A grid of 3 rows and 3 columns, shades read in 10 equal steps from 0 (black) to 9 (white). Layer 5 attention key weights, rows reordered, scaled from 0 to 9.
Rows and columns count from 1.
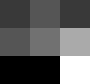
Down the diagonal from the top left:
2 4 9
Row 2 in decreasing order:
6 4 3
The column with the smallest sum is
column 1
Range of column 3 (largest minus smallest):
7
